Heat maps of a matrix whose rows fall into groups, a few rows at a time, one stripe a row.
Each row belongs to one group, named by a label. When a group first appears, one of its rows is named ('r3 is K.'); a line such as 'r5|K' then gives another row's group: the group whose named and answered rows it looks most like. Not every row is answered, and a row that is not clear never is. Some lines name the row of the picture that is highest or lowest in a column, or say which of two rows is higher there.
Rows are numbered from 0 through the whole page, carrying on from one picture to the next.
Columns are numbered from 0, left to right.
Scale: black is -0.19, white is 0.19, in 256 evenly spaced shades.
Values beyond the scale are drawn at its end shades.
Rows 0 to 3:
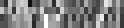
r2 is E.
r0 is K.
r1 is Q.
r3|E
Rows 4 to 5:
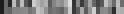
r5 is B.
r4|B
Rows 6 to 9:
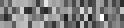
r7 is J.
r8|E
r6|E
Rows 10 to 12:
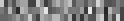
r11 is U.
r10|J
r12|E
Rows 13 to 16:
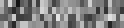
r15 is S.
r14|U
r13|U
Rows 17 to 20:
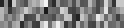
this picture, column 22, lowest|20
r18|Q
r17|B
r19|J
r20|E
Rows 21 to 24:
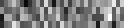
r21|S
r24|B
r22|K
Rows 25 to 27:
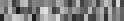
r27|E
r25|K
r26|U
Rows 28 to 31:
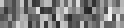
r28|U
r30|K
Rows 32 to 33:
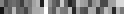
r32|S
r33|B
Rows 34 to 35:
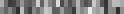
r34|S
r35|U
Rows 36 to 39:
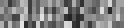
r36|K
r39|J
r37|Q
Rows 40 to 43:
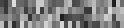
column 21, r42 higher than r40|No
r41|S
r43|U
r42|K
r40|B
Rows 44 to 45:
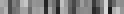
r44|Q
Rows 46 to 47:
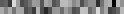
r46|B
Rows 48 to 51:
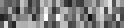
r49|U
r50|E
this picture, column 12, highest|48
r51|Q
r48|K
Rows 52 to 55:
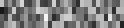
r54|U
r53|B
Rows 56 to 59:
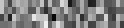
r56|Q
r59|E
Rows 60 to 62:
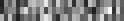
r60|B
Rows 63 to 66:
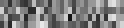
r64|J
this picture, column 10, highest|66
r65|S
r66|B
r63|S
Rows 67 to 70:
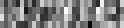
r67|U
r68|J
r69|J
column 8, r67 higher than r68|No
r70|S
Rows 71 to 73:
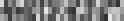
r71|J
